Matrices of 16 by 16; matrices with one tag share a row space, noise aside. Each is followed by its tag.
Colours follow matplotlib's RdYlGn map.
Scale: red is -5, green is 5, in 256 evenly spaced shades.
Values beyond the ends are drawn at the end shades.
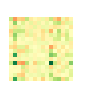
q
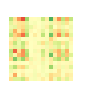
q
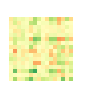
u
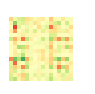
q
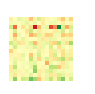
u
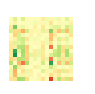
q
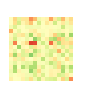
u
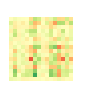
u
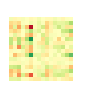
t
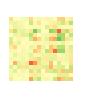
u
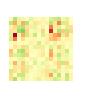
q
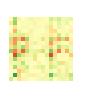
q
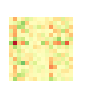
q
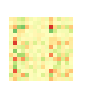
q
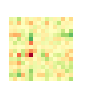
t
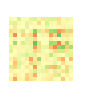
u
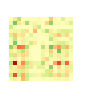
q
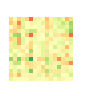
t
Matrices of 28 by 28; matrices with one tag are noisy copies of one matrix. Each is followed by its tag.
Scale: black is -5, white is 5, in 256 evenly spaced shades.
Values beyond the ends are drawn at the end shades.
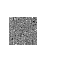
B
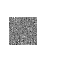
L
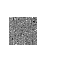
B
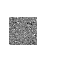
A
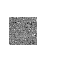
A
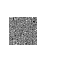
B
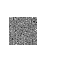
B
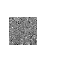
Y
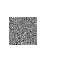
L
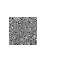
Y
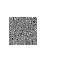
B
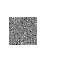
L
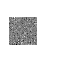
L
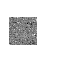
A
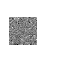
Y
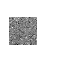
Y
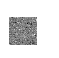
A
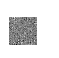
L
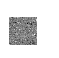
A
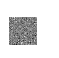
L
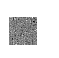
B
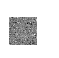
A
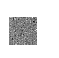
B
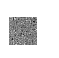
B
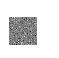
L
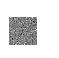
B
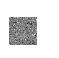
A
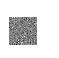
L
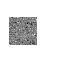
A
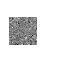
Y
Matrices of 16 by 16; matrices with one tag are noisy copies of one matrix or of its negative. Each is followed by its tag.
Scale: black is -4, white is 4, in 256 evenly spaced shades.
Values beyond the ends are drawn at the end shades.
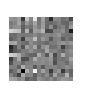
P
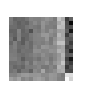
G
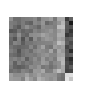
G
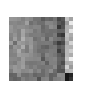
G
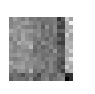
G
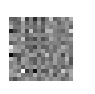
P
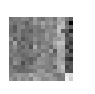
G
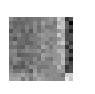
G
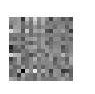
P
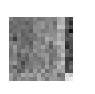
G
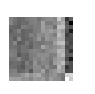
G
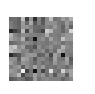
P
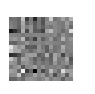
P
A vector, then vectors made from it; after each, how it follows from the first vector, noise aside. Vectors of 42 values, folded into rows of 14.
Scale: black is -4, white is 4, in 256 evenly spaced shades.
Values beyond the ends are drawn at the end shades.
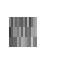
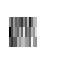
scaled up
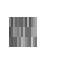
copied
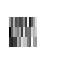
scaled up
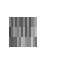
copied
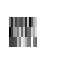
scaled up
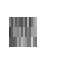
copied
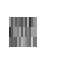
copied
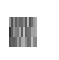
copied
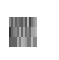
copied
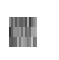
copied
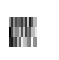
scaled up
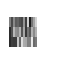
scaled up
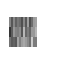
copied
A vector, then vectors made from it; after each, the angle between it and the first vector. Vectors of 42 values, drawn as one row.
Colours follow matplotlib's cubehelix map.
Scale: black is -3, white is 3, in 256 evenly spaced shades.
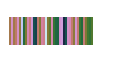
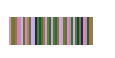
partly aligned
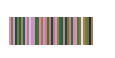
orthogonal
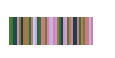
partly opposed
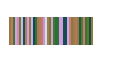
nearly parallel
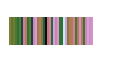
nearly opposite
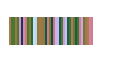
nearly opposite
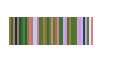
partly opposed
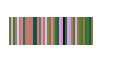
nearly parallel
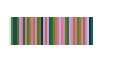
orthogonal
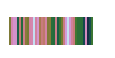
orthogonal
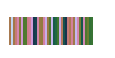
nearly parallel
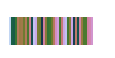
partly opposed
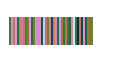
orthogonal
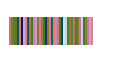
nearly opposite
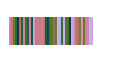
partly opposed
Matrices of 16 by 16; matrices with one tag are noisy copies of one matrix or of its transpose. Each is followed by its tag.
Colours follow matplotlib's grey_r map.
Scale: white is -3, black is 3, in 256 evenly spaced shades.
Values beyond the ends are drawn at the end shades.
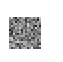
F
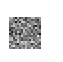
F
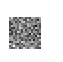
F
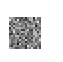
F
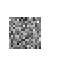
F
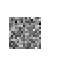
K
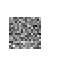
F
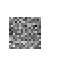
F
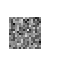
K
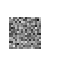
F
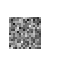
K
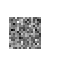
K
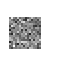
F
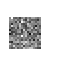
F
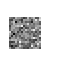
K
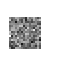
K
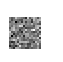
K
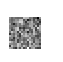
K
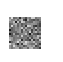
F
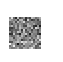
F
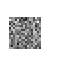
F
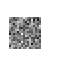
K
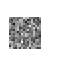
K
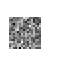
K
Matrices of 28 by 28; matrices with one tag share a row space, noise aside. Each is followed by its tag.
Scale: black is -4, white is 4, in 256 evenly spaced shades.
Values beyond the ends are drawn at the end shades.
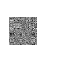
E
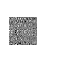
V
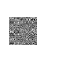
E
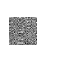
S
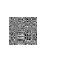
S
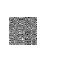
S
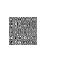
V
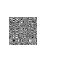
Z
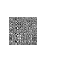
V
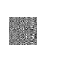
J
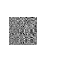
J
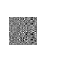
J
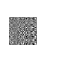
J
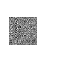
V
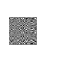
J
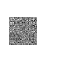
E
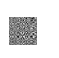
J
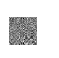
J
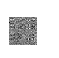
E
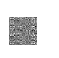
E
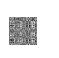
E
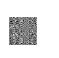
Z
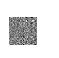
J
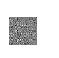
V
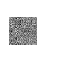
V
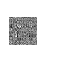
V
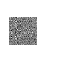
V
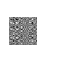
Z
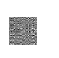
E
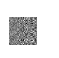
J
